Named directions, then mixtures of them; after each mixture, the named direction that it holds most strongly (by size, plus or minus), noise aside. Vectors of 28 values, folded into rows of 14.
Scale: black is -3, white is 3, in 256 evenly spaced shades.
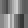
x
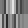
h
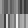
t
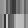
t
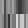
t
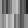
x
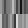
h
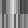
h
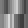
x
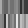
t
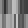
x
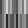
t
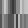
h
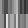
t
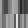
t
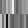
h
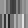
x
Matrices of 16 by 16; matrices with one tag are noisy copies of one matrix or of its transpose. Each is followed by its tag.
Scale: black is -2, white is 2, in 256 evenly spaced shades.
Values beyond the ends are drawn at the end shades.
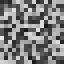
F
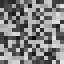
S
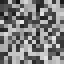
S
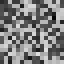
S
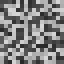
F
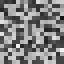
F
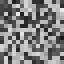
S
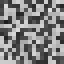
F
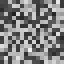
S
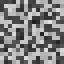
F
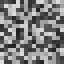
F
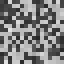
S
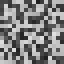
F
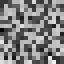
F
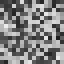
S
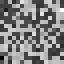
S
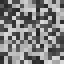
S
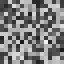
S
